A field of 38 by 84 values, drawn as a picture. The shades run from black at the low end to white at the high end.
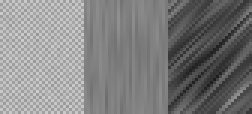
The table splits into one row of 3 panels. Panel 1,1: high, checkered. Panel 1,2: middling, streaked downward, faint in contrast. Panel 1,3: low, slanting up to the right.
